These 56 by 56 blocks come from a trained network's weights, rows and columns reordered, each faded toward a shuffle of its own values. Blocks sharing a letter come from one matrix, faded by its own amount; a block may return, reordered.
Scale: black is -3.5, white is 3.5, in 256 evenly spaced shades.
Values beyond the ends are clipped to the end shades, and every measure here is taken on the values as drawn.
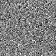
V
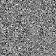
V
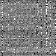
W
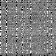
W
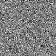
V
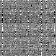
W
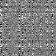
W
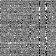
W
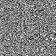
V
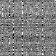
W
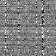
W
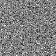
V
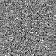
V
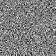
V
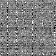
W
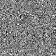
V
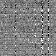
W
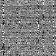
W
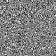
V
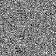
V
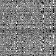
W
